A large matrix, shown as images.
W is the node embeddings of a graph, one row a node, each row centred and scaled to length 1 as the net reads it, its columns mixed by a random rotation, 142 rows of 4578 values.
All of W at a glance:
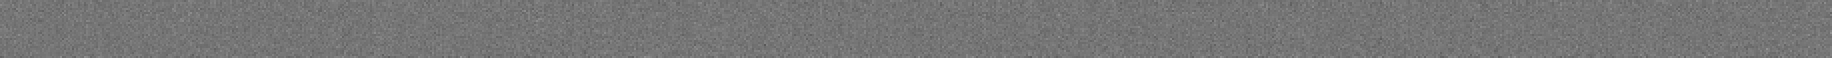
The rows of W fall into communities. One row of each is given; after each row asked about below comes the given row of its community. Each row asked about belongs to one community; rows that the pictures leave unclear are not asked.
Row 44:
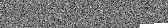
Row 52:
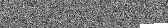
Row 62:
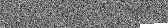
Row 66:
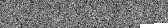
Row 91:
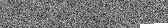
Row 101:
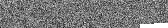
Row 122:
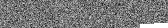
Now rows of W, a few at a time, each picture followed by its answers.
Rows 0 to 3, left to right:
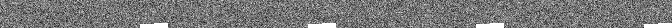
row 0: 101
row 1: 52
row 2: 66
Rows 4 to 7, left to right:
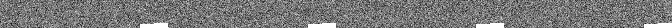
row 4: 91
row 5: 62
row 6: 66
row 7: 91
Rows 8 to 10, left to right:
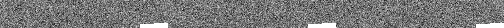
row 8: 91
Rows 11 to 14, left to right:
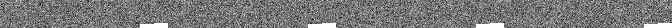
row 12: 101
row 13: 52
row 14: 91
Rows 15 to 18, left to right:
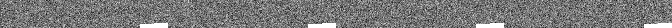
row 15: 52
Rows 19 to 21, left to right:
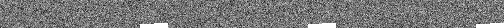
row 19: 101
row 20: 52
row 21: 101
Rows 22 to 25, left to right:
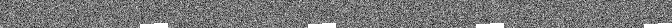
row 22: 62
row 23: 62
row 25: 52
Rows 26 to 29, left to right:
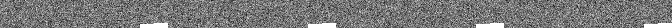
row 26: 91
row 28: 91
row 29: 66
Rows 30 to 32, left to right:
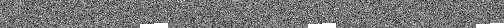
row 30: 62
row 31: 101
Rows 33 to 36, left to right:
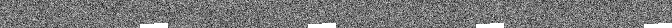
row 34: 101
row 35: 66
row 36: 66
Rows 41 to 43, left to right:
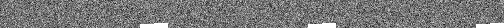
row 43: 62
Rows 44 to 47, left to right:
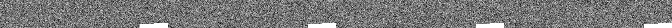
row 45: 91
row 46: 91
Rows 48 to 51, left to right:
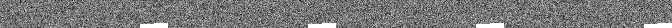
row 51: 91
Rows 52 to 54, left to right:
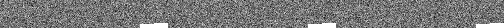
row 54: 52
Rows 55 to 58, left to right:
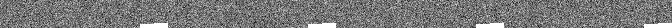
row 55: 122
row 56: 91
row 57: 91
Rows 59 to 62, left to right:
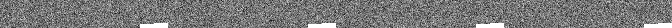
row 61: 62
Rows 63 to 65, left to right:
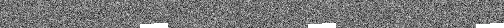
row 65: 122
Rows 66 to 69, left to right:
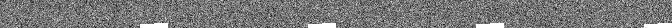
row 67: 52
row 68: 62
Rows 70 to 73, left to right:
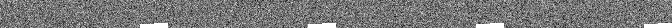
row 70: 101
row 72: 52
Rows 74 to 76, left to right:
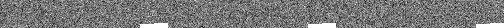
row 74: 101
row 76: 52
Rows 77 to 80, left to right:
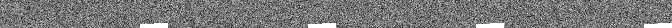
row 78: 101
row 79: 91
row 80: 122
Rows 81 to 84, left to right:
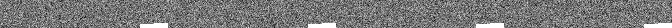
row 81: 91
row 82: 91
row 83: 52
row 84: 52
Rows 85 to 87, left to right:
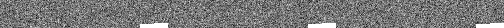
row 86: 44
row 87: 101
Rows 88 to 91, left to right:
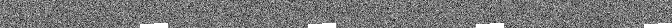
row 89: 62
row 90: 44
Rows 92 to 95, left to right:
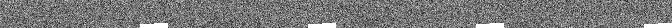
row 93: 101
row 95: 62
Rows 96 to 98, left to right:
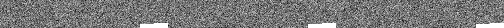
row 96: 122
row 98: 91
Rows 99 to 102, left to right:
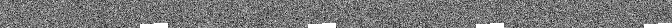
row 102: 62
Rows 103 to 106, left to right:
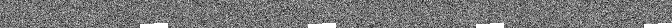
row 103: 66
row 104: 52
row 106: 66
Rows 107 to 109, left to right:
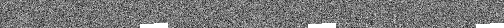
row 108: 62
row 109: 52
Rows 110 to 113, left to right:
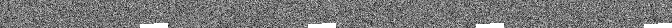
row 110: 52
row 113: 52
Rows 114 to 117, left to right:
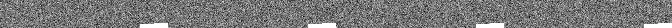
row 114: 44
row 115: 62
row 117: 122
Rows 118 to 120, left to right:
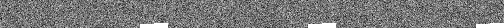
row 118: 122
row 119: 91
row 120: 122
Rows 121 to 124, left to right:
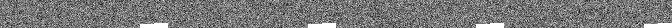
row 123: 101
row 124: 122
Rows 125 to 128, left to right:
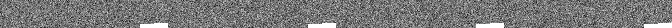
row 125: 66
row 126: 66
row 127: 122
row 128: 101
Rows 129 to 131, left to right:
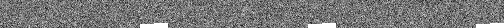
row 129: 91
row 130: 52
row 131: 66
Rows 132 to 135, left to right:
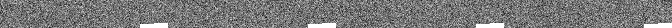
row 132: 101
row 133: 62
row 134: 122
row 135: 101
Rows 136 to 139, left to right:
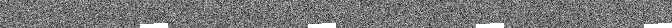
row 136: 52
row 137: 91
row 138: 52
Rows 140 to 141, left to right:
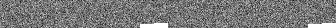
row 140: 122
